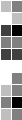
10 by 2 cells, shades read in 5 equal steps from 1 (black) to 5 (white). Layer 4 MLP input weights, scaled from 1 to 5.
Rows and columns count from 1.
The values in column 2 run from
1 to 5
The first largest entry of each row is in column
1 1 1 1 1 1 1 1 1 1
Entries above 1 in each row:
2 2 1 2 2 2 2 2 1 2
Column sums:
37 28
